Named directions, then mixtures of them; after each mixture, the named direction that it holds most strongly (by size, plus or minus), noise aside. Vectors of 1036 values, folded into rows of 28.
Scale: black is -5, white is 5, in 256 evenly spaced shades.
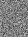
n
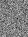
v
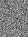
v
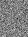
v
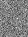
v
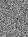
v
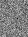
v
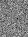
v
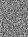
n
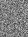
v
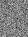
v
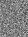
v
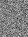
v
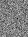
v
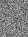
v
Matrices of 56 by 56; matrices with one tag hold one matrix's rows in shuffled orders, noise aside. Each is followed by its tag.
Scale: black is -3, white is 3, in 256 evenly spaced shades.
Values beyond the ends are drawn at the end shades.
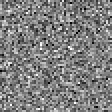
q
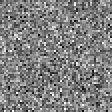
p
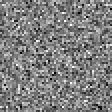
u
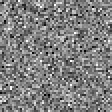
q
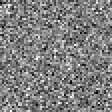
q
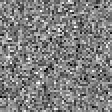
q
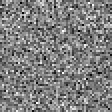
u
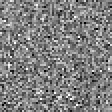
q
